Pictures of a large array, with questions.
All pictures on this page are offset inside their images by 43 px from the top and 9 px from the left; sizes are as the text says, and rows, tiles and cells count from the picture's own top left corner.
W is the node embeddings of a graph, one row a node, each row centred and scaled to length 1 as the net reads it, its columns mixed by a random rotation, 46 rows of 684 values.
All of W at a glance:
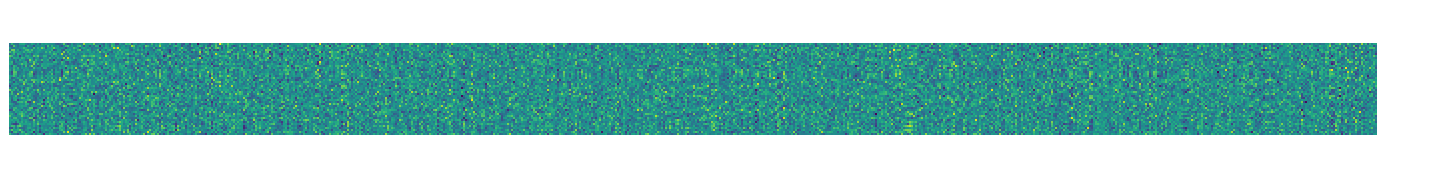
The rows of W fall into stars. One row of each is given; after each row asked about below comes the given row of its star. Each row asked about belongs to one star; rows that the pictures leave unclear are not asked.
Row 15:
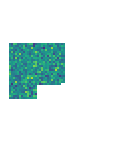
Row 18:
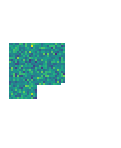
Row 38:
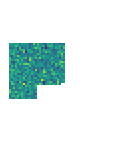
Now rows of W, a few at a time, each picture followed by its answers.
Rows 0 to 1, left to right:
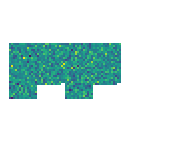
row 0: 38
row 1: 15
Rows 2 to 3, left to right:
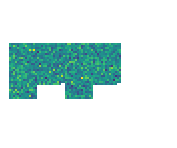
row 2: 18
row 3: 15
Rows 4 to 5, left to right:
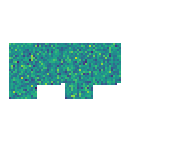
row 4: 18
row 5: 18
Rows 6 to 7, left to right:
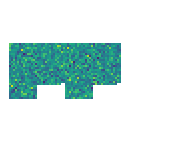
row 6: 38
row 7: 18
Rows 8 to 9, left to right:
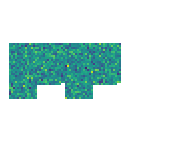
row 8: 15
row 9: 38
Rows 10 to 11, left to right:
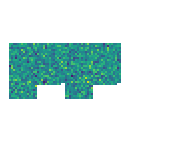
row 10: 38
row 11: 15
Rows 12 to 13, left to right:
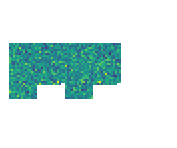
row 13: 15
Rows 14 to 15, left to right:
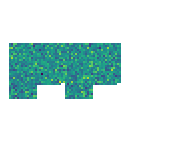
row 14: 15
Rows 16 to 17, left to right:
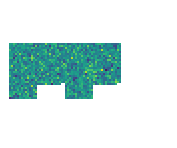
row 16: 15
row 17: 15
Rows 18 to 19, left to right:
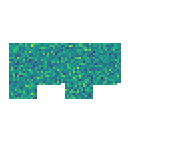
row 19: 38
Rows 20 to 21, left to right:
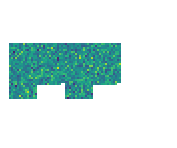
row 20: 15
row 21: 15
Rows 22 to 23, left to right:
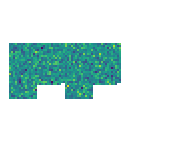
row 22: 15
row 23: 18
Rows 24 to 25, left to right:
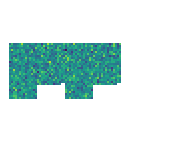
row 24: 38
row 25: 18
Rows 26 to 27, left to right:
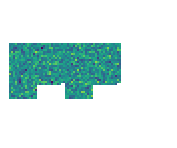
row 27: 15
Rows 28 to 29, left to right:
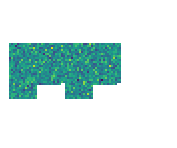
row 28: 15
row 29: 38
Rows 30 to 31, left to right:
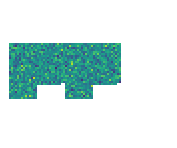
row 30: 18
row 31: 38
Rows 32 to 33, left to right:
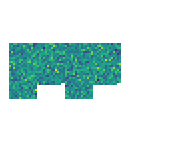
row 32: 15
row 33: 15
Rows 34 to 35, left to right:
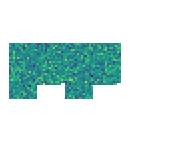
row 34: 18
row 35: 38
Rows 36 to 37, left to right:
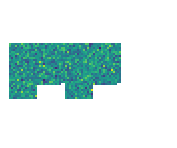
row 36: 38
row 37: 15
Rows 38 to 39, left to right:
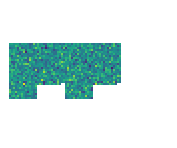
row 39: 18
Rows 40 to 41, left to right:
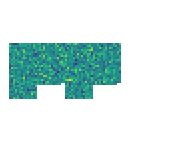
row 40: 38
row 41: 18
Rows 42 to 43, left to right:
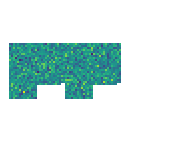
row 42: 18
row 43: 38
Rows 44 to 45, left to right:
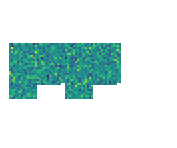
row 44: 15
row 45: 38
